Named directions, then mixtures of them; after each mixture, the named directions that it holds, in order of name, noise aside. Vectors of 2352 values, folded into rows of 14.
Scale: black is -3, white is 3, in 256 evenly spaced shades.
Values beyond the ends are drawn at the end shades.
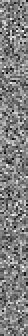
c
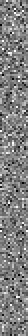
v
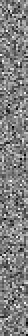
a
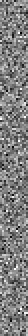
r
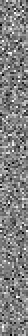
v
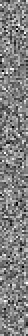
a, c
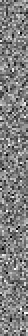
r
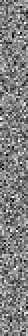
r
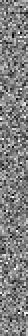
r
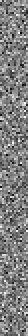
r, v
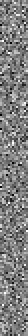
r, v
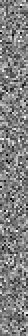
c, r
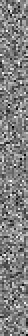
a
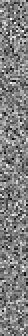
c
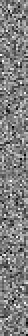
a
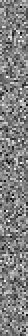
c, r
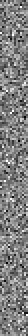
c, r
